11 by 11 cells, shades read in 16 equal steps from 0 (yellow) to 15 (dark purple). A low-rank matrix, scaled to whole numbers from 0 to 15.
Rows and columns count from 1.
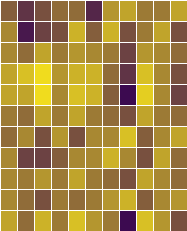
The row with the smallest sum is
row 4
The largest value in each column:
9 14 11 10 10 13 9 15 10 7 11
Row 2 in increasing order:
3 3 4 6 7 9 10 10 10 11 14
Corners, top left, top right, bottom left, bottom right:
9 4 4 10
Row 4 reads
4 2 0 5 3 3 8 12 2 6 10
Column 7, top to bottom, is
5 3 7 8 9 8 6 3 8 5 7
